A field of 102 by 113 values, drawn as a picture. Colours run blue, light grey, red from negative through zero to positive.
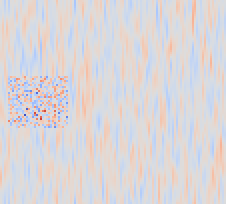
There is no overall slope. The halves do not mirror each other. Values change most from cell to cell in the middle left. An odd patch, rougher than its surroundings, sits in the middle left. A few values lie far out on both sides of the bulk. The grain runs up and down. Overall the values sit about 50% of the way up the scale.
